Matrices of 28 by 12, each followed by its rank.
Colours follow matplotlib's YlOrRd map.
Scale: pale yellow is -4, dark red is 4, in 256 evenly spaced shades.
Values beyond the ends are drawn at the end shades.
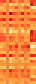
two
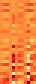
two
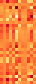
two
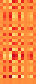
one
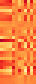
two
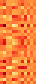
two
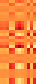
one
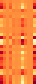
one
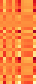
one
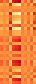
one
